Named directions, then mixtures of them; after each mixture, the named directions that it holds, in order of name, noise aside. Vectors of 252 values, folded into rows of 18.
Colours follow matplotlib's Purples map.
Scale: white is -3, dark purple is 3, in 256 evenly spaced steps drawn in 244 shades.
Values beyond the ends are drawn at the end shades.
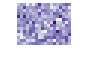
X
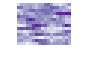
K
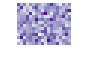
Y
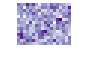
X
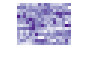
K, X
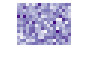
X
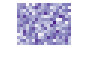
X, Y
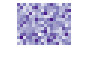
Y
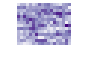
K, X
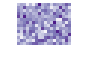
X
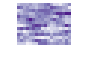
K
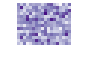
K, Y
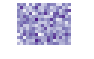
X, Y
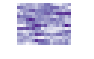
K
